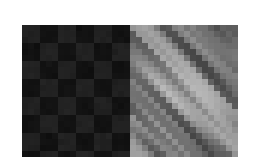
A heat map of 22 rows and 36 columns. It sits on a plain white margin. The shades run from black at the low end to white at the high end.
The table splits into one row of 2 panels. Panel 1,1: very low, checkered, faint in contrast. Panel 1,2: middling, slanting down to the right, strong in contrast.
